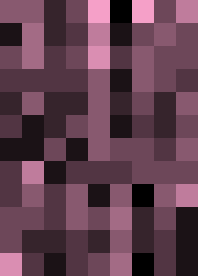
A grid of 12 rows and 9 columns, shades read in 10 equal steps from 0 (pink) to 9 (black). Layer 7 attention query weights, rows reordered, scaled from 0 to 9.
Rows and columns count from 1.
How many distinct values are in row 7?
4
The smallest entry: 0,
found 2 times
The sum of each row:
36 48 40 51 52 56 53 49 47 48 57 52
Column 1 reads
4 8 5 6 7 6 8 6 6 5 5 1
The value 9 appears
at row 1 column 6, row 9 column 7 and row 12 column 7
